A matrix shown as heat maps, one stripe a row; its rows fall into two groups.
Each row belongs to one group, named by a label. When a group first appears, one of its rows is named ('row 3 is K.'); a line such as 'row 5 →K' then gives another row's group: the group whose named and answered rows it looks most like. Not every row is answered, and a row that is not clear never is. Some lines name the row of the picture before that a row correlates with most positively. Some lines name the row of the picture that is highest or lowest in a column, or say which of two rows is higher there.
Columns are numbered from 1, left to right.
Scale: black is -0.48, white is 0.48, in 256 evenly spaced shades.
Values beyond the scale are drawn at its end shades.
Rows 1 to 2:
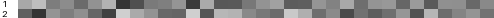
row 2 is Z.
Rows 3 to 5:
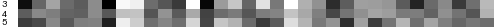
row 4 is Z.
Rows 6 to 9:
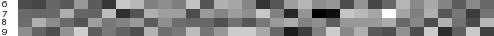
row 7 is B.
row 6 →Z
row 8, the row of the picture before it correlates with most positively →4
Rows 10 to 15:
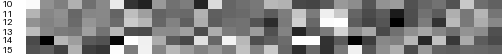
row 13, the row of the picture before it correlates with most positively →9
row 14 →Z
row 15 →B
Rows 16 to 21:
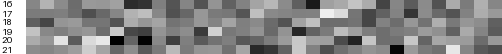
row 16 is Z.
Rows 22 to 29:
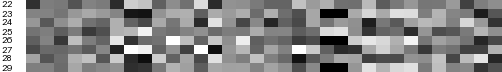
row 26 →B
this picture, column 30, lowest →25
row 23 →B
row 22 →Z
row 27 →Z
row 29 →B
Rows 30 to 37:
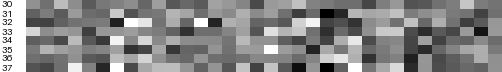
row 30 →Z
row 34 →B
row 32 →Z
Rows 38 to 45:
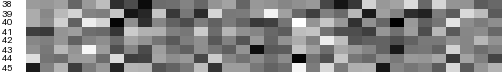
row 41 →Z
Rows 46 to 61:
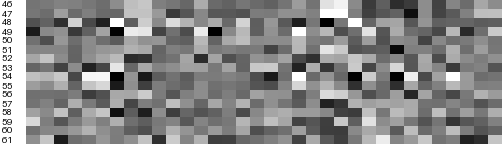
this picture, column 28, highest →54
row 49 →Z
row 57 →B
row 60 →B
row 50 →Z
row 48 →B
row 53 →B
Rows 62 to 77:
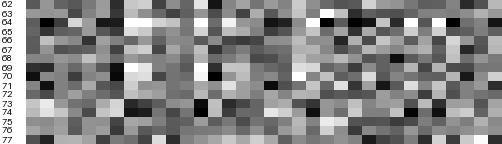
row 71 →Z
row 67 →Z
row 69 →Z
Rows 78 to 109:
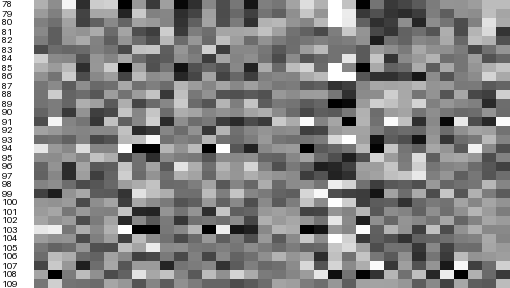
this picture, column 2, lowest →108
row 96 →B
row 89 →B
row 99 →Z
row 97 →B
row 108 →Z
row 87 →B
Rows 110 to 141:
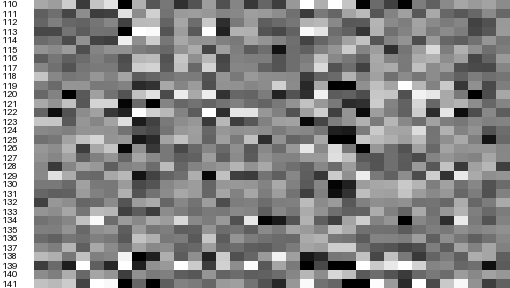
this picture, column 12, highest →139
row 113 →Z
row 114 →B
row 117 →Z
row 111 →B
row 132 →Z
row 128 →Z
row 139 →B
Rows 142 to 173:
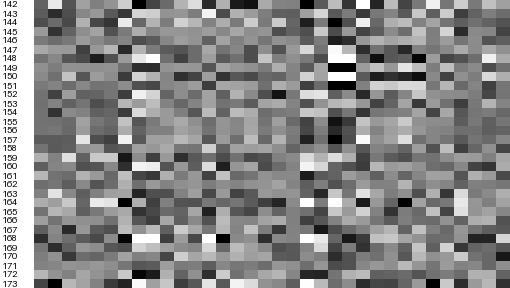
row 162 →B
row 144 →B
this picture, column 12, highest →142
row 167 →B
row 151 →B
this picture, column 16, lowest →142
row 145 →Z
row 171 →B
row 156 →B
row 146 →B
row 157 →B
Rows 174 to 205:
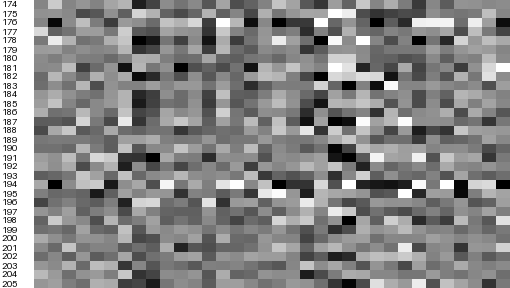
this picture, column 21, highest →176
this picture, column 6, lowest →194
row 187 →B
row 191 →B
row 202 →B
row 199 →B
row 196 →Z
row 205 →B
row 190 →B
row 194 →Z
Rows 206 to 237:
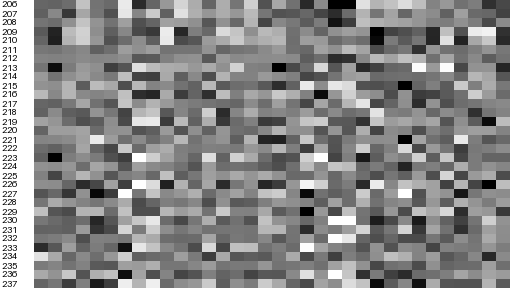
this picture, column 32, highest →209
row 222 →B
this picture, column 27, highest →227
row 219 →Z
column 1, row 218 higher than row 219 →No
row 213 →Z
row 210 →Z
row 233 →Z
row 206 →B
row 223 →Z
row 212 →B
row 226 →Z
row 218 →Z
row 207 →B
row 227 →B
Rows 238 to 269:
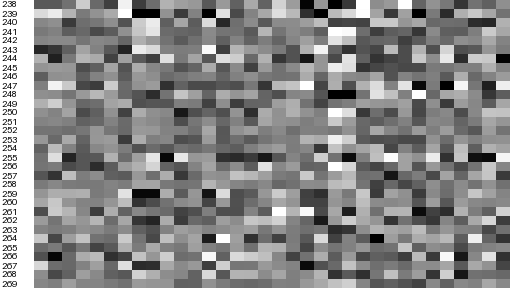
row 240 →Z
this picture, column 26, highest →255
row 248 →B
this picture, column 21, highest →243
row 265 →B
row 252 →Z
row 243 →Z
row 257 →Z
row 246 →Z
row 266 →Z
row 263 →B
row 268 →Z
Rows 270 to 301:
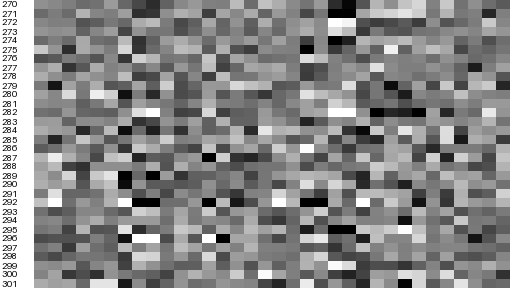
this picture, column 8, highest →296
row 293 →Z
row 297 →B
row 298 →Z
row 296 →Z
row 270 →B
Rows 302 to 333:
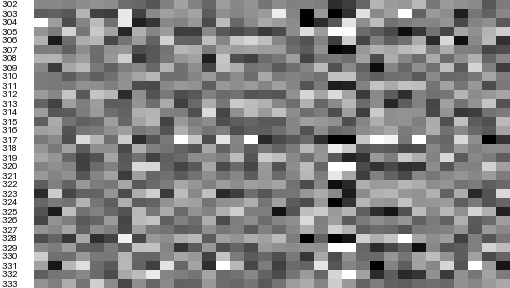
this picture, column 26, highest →317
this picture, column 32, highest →331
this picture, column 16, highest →317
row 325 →Z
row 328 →B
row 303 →B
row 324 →B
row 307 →B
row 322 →B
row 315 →Z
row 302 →B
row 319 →B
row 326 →Z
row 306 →Z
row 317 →B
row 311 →B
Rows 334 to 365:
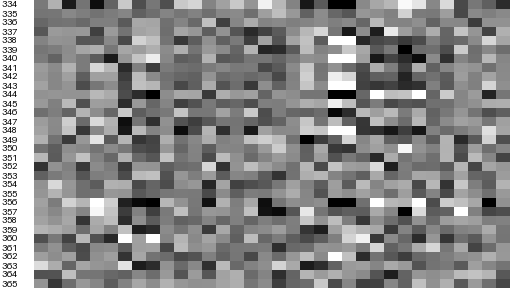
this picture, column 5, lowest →334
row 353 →Z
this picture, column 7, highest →360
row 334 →B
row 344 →B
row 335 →B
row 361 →Z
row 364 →Z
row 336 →Z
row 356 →B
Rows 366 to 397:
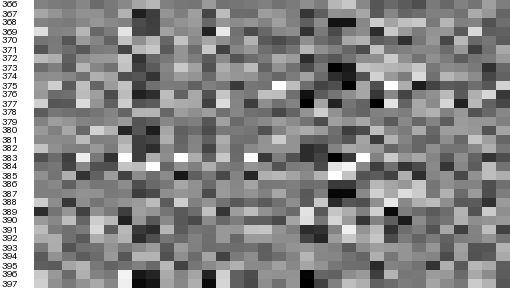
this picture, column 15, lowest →375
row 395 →Z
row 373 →B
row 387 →B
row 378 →Z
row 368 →B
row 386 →B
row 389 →Z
